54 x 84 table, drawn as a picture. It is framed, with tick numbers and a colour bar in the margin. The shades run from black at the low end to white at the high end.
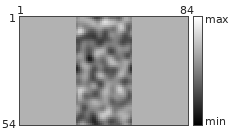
The table splits into one row of 3 panels. Panel 1,1: high, flat. Panel 1,2: middling, blotchy, strong in contrast. Panel 1,3: high, flat.
